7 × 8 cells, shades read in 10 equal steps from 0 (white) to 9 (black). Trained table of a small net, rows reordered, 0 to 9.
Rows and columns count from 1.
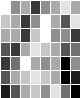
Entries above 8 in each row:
0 0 0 0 1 1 1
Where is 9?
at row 5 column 7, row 6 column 7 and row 7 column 8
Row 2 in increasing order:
0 1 2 3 3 4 6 7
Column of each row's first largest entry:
4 3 3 2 7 7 8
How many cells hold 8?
2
